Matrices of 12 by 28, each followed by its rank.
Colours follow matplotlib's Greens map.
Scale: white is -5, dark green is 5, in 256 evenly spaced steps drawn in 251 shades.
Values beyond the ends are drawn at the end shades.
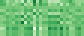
two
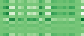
one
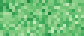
full rank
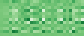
two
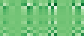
one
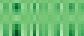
one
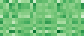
two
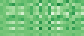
two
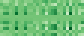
two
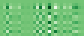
one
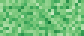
full rank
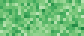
full rank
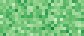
full rank
